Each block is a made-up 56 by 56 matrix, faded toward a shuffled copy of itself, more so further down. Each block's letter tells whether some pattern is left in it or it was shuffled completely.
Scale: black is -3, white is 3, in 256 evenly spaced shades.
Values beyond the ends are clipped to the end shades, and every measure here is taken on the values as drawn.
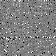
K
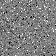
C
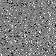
K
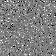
K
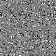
K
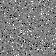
C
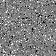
C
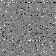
K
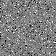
C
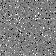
K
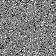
C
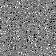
K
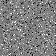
C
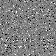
K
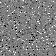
C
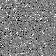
K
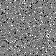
K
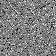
C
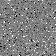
C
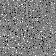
K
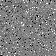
C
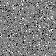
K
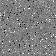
C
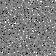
C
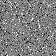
C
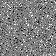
C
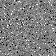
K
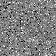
K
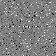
K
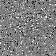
K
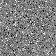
C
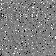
K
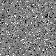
K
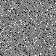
C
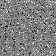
C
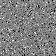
C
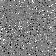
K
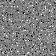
C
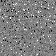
K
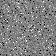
C
